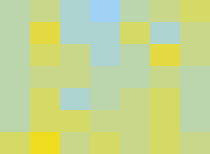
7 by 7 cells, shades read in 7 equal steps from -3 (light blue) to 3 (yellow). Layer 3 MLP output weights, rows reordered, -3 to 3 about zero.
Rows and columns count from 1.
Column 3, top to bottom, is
-2 -2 0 0 -2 1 0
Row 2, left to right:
-1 2 -2 -2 1 -2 0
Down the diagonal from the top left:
-1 2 0 -1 0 1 0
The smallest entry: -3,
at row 1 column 4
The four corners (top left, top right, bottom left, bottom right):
-1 1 1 0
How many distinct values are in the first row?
5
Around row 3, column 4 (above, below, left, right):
-2 -1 0 -1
